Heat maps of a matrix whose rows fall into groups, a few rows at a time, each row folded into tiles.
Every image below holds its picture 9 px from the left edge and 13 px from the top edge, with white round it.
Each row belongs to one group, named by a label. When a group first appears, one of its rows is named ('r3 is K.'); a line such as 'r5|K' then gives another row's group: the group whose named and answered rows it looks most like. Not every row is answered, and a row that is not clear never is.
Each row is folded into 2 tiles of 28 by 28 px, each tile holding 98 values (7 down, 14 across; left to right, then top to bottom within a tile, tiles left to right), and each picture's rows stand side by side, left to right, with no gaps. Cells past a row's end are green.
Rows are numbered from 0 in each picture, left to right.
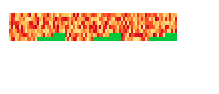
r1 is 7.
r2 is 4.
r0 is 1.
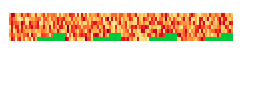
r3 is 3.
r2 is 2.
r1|4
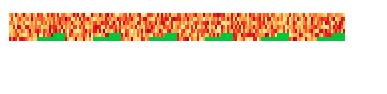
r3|7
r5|2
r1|7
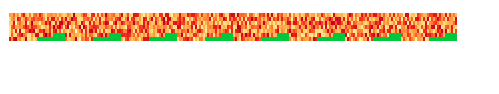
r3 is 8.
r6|4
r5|3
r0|2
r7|4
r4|4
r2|3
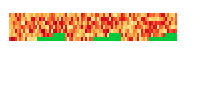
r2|7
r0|2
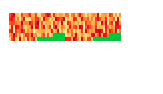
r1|2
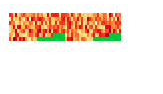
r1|2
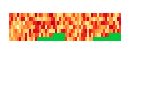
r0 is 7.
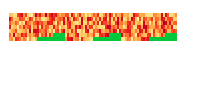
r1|2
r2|3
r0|7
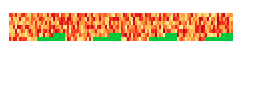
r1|1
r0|2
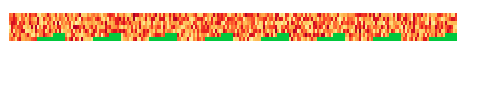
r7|1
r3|7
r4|8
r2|8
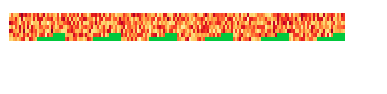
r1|4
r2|8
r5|8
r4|2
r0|8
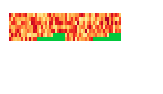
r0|3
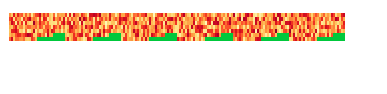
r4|3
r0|4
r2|1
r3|2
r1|4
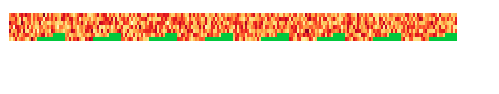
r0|8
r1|3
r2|7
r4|1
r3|1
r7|4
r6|1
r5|4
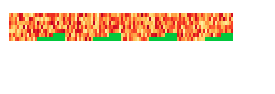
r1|1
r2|1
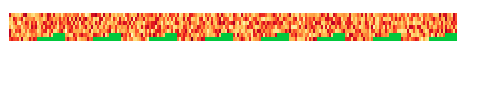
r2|4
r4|7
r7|2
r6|1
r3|3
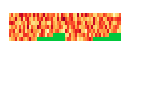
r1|1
